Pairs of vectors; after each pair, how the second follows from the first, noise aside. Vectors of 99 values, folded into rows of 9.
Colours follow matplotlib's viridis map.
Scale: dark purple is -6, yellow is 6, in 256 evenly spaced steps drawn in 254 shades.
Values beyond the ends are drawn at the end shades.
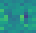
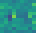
reversed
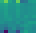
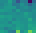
reversed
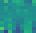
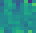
reversed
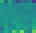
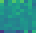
reversed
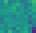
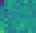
reversed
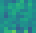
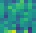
scaled up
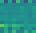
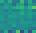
reversed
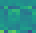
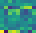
scaled up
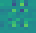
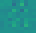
shrunk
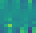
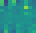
reversed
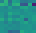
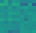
shrunk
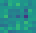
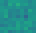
shrunk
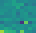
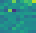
reversed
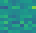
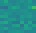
shrunk
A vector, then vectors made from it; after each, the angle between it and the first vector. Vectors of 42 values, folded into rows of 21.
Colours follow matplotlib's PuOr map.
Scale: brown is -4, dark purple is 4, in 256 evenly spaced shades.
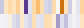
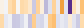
partly aligned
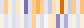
nearly parallel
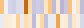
nearly opposite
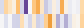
nearly parallel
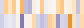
partly aligned
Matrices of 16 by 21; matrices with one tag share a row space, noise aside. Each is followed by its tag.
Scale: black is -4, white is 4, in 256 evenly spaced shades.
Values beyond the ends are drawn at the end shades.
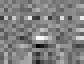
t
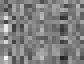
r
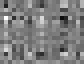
r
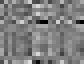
t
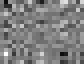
r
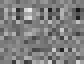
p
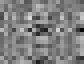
t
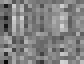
r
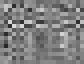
r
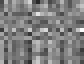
t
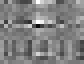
t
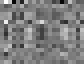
r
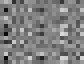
r
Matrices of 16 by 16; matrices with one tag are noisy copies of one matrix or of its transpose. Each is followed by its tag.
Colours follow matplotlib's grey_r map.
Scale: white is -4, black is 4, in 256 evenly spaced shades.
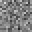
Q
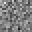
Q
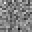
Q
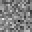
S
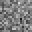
S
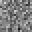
Q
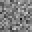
S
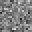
S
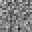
Q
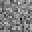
S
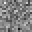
Q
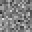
S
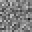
Q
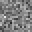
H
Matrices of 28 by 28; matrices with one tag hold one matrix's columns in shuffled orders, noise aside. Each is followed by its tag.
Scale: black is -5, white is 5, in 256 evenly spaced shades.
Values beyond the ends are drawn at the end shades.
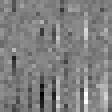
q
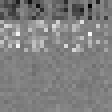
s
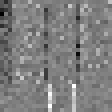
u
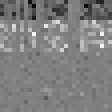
s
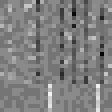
u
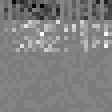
s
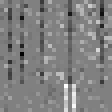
u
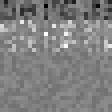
s
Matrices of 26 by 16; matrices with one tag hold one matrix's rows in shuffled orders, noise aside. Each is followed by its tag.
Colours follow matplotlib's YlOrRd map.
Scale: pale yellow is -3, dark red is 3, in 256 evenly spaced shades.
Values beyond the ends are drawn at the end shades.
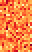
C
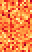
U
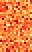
C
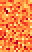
C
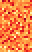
U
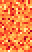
U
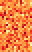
C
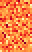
C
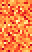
U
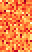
C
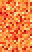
C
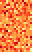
C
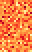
U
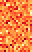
C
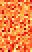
U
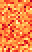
U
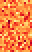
U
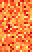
U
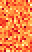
C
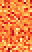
U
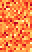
C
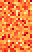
U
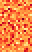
U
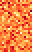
U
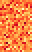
C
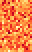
U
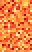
U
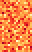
U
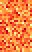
C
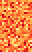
U
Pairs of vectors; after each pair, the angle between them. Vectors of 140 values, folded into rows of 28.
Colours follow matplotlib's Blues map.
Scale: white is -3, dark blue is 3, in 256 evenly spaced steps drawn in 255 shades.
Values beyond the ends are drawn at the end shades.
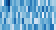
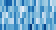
partly aligned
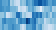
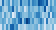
partly aligned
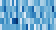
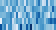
orthogonal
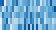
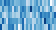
partly opposed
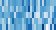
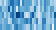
partly aligned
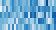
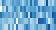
nearly parallel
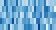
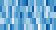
nearly opposite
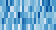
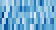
partly opposed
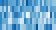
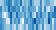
orthogonal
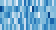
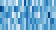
nearly parallel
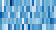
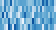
partly aligned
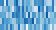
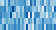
partly opposed
